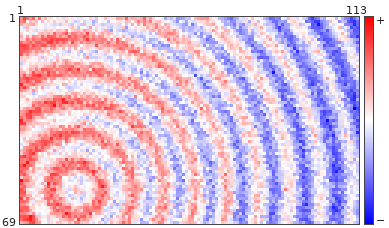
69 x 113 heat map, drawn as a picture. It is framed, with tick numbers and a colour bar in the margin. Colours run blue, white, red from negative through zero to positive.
No row or column stands out. Rings spread out from the bottom left. There is an overall slope up to the left.
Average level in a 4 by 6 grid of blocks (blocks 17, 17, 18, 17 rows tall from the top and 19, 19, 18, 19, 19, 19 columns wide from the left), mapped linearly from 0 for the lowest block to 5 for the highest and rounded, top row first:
433210 | 543210 | 543210 | 543210
